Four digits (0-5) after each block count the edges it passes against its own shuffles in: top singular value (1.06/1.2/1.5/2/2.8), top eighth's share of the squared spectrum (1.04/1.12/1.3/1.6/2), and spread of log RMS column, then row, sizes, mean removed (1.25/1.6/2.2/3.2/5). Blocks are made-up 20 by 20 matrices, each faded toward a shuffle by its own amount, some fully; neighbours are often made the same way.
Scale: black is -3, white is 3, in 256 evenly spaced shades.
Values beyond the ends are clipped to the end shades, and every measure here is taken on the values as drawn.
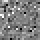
0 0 0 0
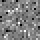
0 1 0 0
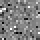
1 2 1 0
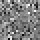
2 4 0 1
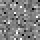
1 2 0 0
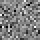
1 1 0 0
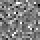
1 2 0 0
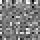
3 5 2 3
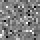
0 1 0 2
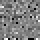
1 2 0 1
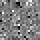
2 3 1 0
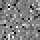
0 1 0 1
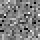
0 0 0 0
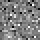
0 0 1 0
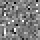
0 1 1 0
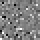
0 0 0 1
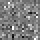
1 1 1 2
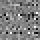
2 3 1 2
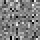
1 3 1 1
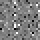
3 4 1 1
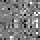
3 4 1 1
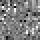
1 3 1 0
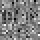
3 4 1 0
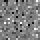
2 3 0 0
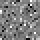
0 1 0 0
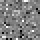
1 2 0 1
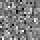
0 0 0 0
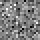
0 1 0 0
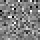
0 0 0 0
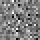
1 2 2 0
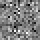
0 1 1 0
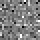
1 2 0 0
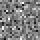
1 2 0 0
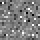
0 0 0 0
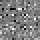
2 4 0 2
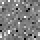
0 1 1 0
